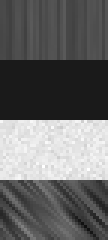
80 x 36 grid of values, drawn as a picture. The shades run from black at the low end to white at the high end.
It is made of 4 by 1 panels. Panel 1,1: low, streaked downward, faint in contrast. Panel 2,1: very low, flat. Panel 3,1: very high, fine-grained, faint in contrast. Panel 4,1: low, slanting down to the right.
